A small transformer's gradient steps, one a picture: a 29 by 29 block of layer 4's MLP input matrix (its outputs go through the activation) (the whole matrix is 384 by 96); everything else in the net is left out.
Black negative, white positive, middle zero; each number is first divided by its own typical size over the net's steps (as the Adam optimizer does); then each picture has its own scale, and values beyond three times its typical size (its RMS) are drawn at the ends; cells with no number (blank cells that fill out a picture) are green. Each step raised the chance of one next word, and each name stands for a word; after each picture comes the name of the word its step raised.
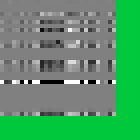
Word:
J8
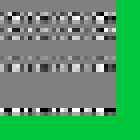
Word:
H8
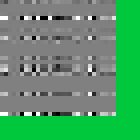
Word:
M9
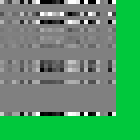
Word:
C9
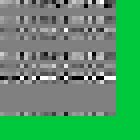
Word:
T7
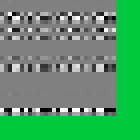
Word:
H8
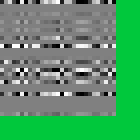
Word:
H8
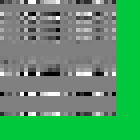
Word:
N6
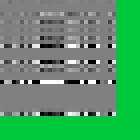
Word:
T7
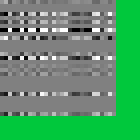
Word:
H8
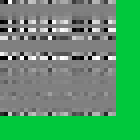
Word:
H8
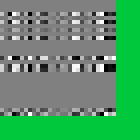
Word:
N6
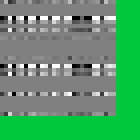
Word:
T7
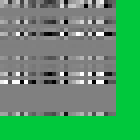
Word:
C9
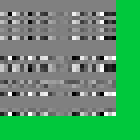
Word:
N6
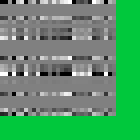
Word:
N6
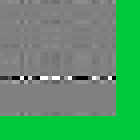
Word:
C9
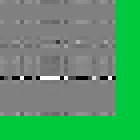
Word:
C9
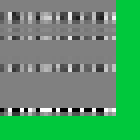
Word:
T7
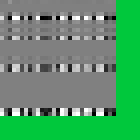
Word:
M9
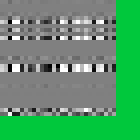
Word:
N6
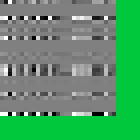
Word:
M9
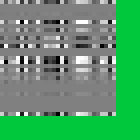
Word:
C9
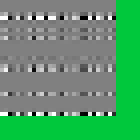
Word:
M9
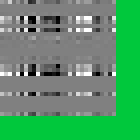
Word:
J8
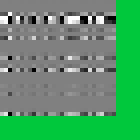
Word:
C9
